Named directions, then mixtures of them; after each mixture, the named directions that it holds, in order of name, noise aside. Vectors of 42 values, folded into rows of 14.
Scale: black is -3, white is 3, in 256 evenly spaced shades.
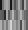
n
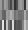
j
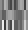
j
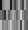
n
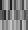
n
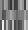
j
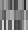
j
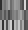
j, n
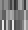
j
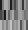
n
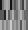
n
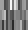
j, n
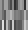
j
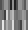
j, n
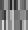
j, n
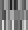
j, n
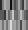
n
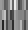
j, n
